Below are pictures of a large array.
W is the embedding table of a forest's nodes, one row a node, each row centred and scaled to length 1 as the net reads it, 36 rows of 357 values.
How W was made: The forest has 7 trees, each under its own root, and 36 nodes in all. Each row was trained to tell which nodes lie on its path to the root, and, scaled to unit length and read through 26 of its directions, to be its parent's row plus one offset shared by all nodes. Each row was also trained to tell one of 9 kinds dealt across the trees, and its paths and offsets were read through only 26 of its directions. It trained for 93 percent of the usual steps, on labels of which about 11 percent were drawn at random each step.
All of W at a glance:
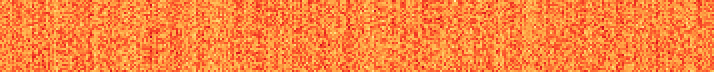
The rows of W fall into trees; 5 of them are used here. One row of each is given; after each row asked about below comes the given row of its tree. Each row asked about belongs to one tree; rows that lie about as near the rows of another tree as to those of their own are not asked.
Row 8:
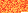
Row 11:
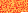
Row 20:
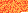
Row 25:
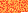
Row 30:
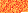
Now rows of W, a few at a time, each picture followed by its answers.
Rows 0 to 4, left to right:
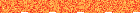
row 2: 30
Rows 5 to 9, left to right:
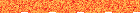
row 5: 30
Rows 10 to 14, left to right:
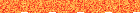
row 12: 8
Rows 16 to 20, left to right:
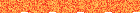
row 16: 30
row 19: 20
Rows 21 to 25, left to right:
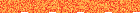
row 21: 25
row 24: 20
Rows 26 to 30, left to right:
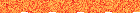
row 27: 11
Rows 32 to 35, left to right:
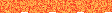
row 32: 25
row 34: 30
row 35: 20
